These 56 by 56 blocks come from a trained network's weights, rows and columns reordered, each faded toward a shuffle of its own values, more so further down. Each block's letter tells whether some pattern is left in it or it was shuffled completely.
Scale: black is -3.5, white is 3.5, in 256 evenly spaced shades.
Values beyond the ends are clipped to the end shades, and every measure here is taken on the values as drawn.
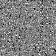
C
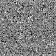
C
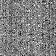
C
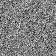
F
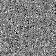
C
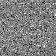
C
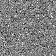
F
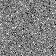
F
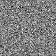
C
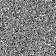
F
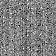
C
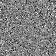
F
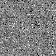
C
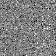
C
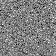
F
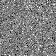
F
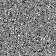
F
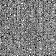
C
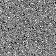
F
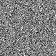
F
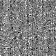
C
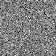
C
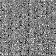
C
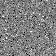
F
